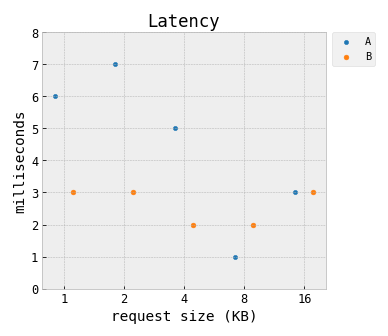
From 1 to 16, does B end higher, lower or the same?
the same
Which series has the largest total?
A
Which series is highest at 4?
A
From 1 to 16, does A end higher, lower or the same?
lower
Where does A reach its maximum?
2
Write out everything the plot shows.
Title: Latency
x-axis: request size (KB), ticks 1 2 4 8 16
y-axis: milliseconds, ticks 0 1 2 3 4 5 6 7 8
Legend: A, B
Values:
A: 6 7 5 1 3
B: 3 3 2 2 3
